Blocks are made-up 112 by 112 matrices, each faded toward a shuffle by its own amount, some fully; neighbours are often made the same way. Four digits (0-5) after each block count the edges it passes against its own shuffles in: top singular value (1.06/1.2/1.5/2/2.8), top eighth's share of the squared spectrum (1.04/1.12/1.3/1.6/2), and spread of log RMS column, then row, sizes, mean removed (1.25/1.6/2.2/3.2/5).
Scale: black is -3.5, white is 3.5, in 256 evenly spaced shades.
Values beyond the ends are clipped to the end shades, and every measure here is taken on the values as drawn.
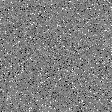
0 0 0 0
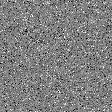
3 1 0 0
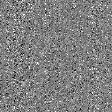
1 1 3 0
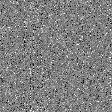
1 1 2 0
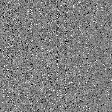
1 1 2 0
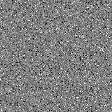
3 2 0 1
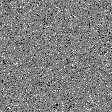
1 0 0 0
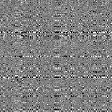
5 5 3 4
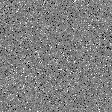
0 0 0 0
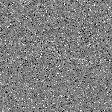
2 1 0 0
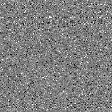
4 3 1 2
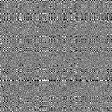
5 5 3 4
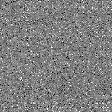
3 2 1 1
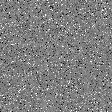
0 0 0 0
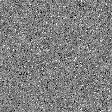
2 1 0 0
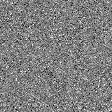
3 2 0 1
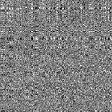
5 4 3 3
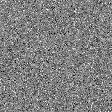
2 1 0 0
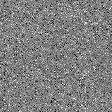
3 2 0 0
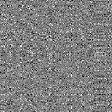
4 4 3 3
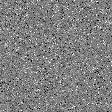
1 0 0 0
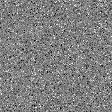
3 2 0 0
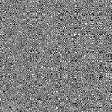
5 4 3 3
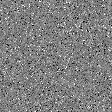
0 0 0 0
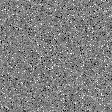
0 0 0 0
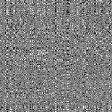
5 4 3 3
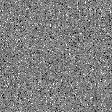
3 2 1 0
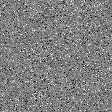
2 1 0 0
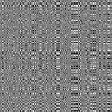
5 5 4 4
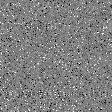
3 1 0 0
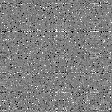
4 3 1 2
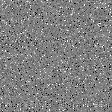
3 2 0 1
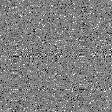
4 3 1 2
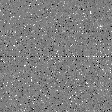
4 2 0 1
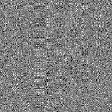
4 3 2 2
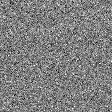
1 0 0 0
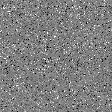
1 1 0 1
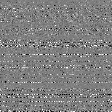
3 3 0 4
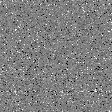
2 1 0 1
